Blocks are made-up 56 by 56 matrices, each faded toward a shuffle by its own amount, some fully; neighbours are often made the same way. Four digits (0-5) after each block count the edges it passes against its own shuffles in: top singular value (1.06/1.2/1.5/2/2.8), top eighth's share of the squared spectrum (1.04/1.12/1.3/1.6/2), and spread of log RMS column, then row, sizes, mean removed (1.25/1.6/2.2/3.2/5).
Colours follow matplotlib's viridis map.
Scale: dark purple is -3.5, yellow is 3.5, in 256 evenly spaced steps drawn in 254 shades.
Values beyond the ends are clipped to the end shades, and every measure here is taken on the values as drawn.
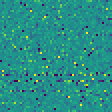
2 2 0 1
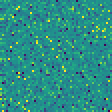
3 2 0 0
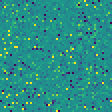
2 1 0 0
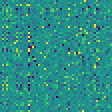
4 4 2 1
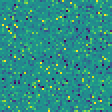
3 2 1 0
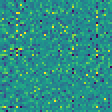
4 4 2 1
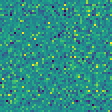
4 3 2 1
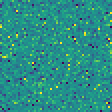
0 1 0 0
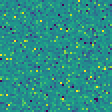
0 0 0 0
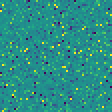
1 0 0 0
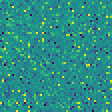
2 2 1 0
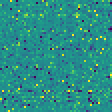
3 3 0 2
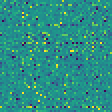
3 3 1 2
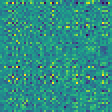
4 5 3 3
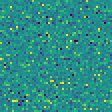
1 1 0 1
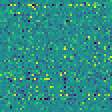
2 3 2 3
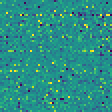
2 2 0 2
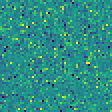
3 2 1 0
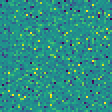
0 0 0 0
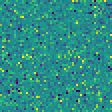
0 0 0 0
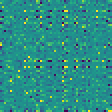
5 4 3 3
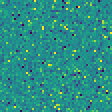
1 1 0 0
